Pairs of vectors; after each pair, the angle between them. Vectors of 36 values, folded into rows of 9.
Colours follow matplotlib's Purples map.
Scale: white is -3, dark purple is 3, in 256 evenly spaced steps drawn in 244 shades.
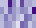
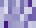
partly aligned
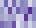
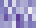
nearly opposite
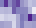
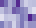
nearly parallel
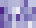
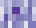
partly opposed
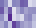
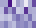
partly opposed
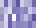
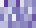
nearly parallel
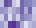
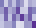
orthogonal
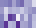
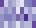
partly opposed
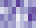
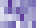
orthogonal
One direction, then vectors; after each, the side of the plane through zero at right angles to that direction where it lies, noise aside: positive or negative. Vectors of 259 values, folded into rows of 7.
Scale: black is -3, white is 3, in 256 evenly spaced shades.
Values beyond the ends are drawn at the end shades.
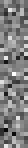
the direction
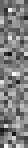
positive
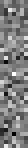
positive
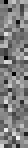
negative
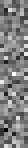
positive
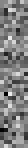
positive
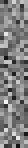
negative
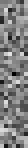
negative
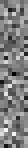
negative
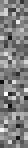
negative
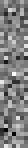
positive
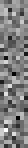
negative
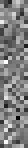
negative
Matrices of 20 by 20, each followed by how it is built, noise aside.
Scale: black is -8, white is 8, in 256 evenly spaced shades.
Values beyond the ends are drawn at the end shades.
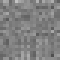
low rank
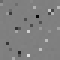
sparse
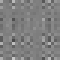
low rank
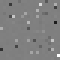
sparse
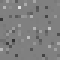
sparse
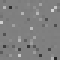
sparse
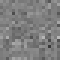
low rank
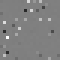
sparse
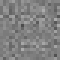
low rank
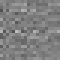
low rank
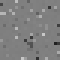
sparse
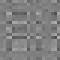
low rank
